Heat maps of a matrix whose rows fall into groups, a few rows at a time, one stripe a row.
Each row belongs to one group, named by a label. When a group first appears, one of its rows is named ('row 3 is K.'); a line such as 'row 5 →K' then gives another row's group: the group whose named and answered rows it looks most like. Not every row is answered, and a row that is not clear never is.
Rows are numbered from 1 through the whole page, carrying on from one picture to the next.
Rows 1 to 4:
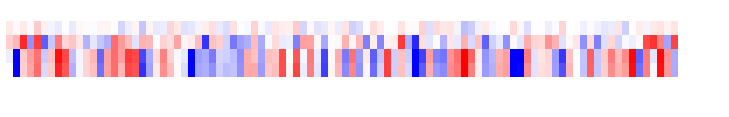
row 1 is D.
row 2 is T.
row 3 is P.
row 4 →P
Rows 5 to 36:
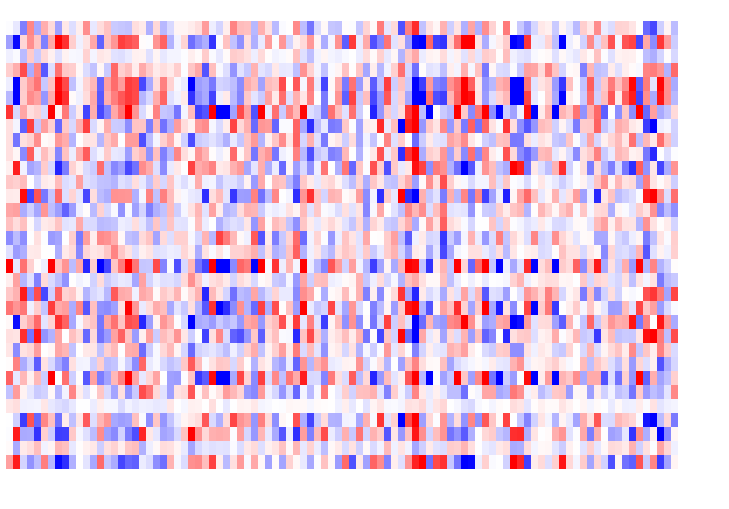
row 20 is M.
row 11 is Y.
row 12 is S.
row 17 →T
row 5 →S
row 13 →P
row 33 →S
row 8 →T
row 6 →P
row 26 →P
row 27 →T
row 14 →S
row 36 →D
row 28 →P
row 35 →P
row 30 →Y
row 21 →M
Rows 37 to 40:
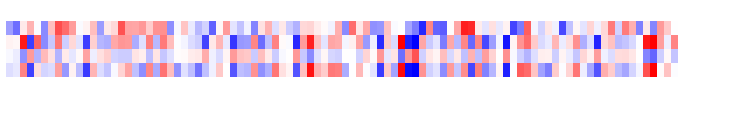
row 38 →T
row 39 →S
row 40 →T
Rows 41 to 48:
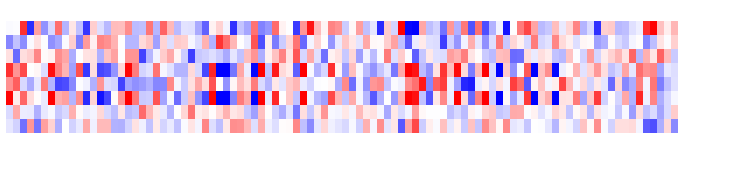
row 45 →D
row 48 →S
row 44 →Y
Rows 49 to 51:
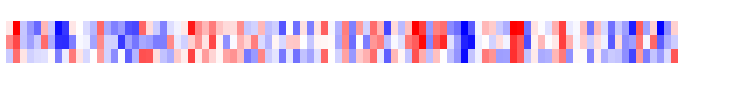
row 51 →D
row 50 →D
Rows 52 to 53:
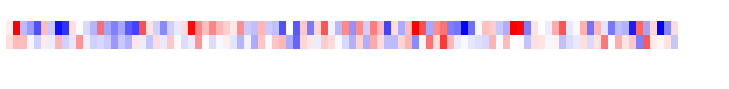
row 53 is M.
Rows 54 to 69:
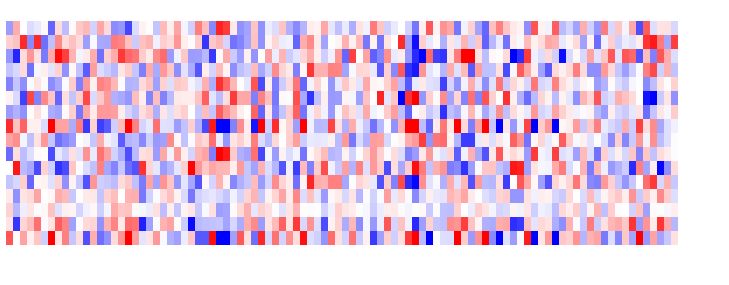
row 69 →Y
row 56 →P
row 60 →M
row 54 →M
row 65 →T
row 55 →T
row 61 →Y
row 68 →P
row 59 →S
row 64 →D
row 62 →D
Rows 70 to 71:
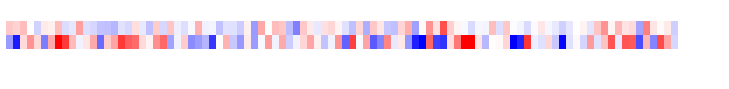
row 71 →P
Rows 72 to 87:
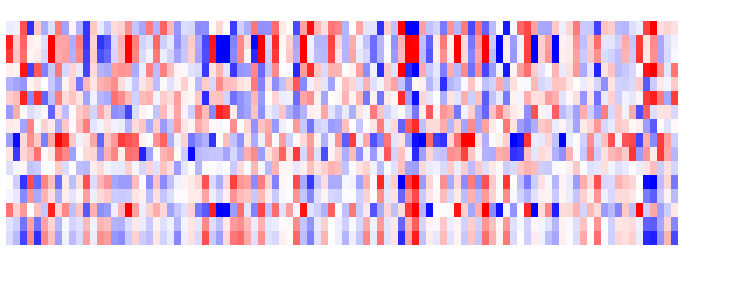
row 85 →Y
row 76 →M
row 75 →T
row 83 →S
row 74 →Y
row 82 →T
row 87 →S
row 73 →Y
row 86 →S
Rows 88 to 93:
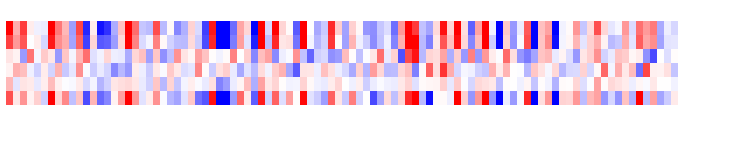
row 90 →S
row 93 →Y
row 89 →Y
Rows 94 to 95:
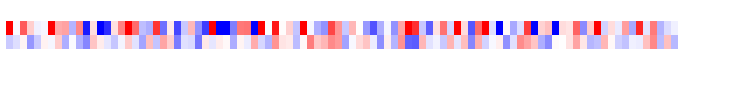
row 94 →Y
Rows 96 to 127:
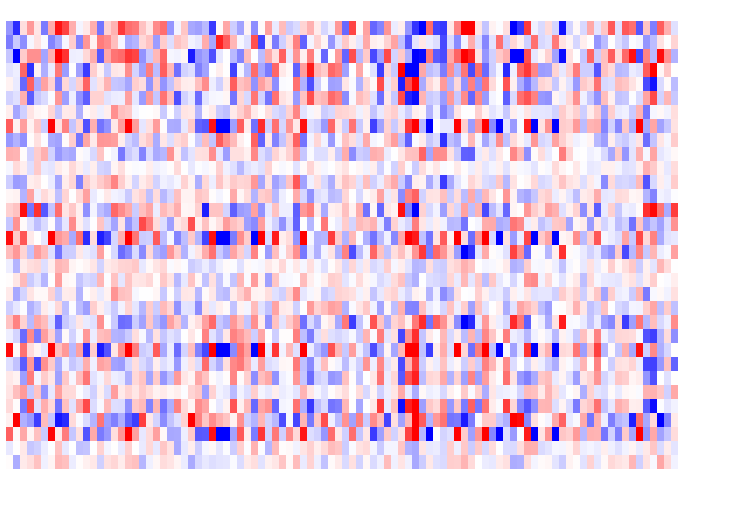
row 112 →D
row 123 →S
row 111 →Y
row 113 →P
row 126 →T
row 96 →P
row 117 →D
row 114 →T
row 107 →M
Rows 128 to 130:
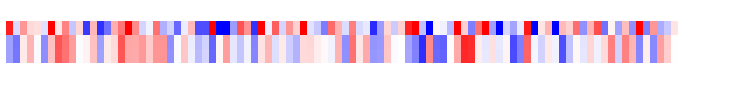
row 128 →Y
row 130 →P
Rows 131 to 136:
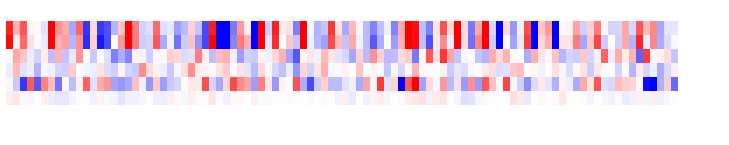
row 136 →D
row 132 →Y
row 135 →S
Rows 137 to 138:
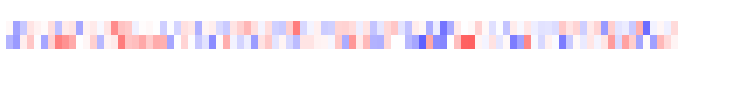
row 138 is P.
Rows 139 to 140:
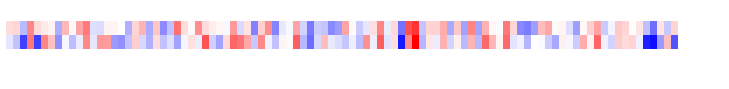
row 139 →S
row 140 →S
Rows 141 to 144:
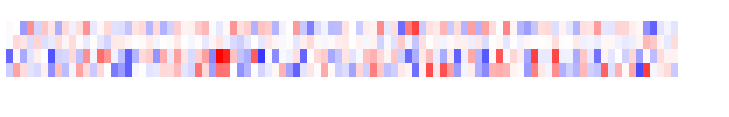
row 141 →S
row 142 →T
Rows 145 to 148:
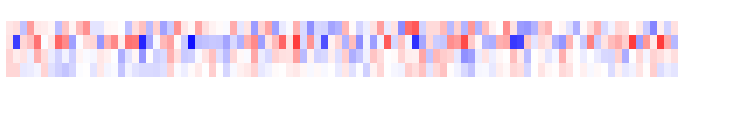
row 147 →D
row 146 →P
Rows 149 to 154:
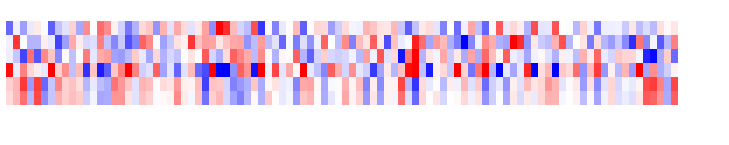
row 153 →T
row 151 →S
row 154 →T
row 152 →Y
